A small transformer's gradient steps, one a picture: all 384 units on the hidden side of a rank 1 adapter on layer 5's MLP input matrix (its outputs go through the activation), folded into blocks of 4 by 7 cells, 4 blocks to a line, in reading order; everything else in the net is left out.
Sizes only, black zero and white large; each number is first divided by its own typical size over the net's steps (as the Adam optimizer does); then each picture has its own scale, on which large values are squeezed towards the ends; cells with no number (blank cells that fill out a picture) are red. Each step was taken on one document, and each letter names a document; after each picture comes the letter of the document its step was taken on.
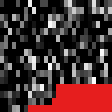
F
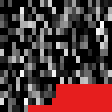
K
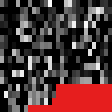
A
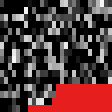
K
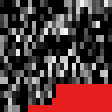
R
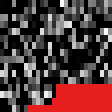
K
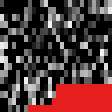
F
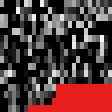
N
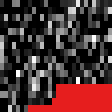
F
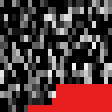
R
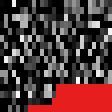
K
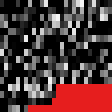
F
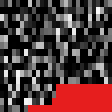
A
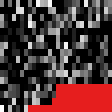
N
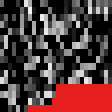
N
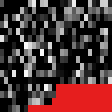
K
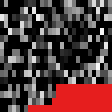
K
